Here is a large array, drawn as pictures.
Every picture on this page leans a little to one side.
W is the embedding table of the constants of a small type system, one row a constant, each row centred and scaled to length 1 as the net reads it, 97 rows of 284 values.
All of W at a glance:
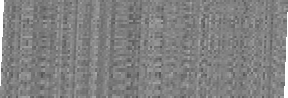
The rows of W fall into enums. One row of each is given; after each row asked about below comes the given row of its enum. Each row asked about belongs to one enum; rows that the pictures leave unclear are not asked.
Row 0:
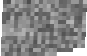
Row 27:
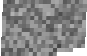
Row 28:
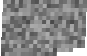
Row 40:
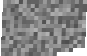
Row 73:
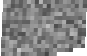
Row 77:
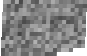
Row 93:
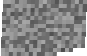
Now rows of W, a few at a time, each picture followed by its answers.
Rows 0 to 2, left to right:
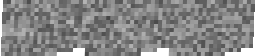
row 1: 28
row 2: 93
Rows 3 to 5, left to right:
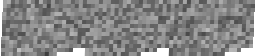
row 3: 73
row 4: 93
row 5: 77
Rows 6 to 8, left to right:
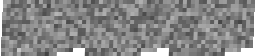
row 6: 73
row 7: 27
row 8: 28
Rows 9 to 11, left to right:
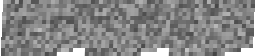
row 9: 77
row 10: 27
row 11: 73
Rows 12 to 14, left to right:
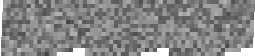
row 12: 73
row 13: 93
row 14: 27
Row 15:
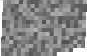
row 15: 40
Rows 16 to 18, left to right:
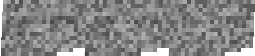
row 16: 77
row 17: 28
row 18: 40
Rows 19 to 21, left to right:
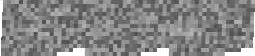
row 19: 40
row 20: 93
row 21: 0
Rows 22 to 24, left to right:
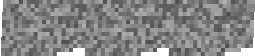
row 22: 40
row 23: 40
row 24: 27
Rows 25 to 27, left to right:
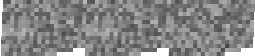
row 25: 0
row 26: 0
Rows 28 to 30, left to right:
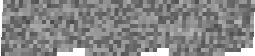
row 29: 93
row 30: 0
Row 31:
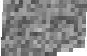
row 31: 77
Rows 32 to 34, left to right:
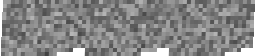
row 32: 73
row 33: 27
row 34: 40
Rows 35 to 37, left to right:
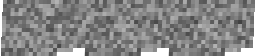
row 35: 27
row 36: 28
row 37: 28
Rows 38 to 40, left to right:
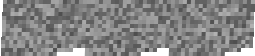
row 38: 27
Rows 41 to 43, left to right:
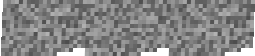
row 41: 40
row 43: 40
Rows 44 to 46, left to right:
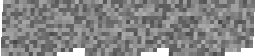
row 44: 93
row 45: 40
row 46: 28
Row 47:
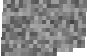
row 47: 28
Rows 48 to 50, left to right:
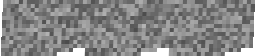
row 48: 40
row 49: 27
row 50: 93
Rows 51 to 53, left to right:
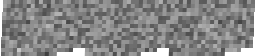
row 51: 73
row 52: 93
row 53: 28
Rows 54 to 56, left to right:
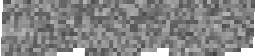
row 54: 0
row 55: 27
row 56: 73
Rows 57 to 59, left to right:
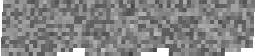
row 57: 93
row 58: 73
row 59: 28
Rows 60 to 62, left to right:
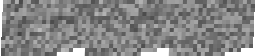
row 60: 77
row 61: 27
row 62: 93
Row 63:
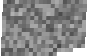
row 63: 27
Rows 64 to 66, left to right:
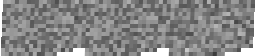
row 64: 93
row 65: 93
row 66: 73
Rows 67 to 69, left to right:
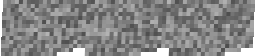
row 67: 40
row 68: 0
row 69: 27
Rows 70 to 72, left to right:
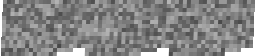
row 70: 27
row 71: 0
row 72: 28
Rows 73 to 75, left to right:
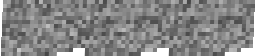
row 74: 77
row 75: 77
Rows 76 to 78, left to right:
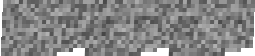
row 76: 40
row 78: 28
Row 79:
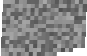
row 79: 93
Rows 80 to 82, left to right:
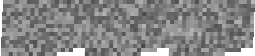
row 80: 93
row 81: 27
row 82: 0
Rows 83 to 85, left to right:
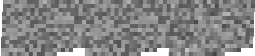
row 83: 93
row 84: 93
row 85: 73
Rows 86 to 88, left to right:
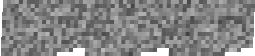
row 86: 40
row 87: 73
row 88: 77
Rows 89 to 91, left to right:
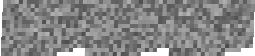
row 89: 40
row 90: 93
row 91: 27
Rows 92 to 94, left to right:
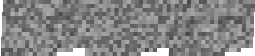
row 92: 27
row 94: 77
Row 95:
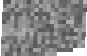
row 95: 0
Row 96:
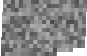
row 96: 28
